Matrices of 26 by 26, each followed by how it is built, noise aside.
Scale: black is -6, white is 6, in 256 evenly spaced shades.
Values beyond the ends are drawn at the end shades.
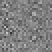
low rank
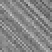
Toeplitz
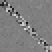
banded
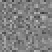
low rank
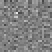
low rank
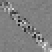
banded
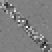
banded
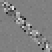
banded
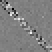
banded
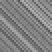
Toeplitz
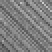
Toeplitz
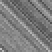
Toeplitz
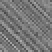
Toeplitz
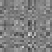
low rank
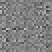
low rank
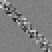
banded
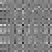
low rank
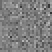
low rank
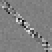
banded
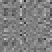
low rank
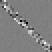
banded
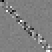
banded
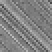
Toeplitz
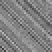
Toeplitz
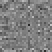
low rank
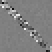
banded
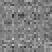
low rank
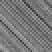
Toeplitz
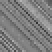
Toeplitz
